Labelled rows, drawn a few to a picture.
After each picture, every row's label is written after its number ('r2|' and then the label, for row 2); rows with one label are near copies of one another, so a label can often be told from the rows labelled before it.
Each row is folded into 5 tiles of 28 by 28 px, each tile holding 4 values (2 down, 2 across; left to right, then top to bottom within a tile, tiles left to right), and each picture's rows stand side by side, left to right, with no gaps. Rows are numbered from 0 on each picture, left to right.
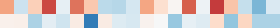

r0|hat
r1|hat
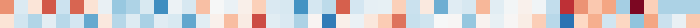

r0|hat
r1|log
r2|log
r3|log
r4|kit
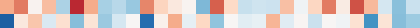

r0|kit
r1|kit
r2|hat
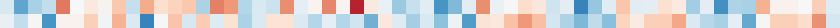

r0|log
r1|kit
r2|hat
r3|log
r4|log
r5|log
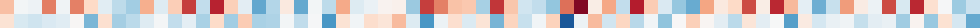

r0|hat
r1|hat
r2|log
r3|kit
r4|kit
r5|hat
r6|hat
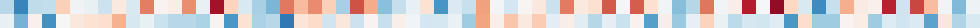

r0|log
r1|hat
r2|kit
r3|log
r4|hat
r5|hat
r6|hat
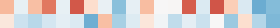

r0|hat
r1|hat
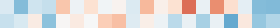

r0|log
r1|hat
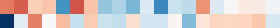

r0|kit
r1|log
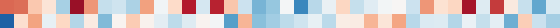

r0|kit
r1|hat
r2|log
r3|hat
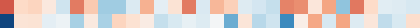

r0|kit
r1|hat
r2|kit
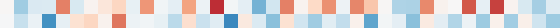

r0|log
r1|hat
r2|hat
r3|hat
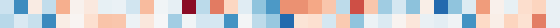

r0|log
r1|hat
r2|kit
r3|log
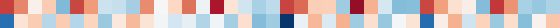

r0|kit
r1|hat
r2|kit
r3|kit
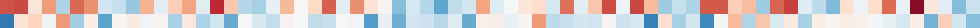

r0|kit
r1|hat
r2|hat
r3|log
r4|hat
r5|kit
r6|hat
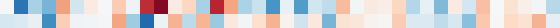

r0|log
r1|kit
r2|log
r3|log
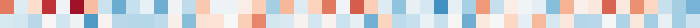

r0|hat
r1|log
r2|hat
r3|log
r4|hat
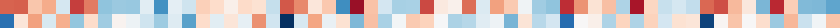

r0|kit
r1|log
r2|kit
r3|hat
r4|kit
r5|kit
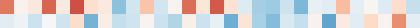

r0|hat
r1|hat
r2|log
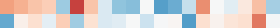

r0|kit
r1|log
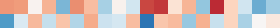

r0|kit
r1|kit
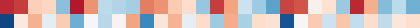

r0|kit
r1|kit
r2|kit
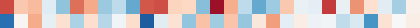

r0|kit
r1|kit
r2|hat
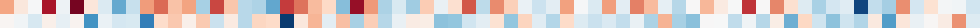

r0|hat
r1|kit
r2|kit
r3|hat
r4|hat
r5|hat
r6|log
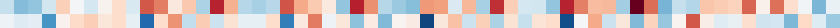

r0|log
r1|kit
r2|kit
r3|kit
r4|kit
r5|hat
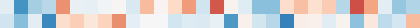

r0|log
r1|hat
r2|kit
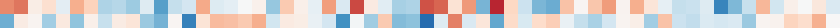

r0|kit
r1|log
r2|hat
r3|kit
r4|hat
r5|log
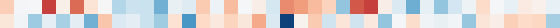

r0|hat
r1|log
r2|kit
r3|log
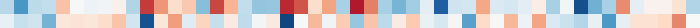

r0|log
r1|kit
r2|kit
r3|log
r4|log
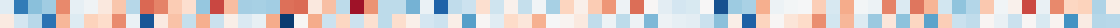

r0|log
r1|kit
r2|kit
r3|log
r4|hat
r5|log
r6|hat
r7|hat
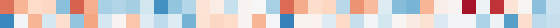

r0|kit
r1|log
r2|kit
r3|hat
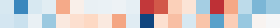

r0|log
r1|kit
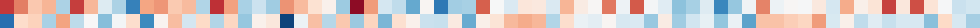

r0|kit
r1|kit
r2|kit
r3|log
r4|hat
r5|log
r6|hat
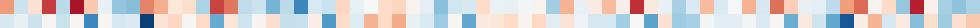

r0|hat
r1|kit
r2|log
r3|log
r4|hat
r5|hat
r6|kit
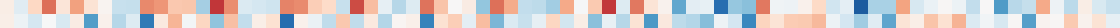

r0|hat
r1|kit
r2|kit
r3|kit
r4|hat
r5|log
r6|log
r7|log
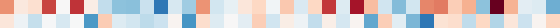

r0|hat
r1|log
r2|hat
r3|kit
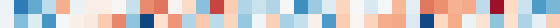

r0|log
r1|kit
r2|log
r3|kit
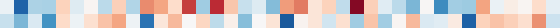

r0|log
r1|kit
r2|kit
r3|log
